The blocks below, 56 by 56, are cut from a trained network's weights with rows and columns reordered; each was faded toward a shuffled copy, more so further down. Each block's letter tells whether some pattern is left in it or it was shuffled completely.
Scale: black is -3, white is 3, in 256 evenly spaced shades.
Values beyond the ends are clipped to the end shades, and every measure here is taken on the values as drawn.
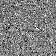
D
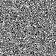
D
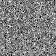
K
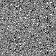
K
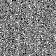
K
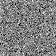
D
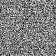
K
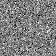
D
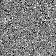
D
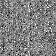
K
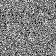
D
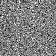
D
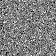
D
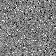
D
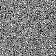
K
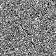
D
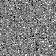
K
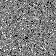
D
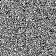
D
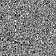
K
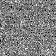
K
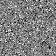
D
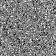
D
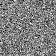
D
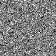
K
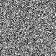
K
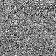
K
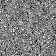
D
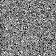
K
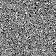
D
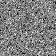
D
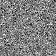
D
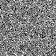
D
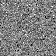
D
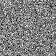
D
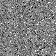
D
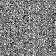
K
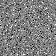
D
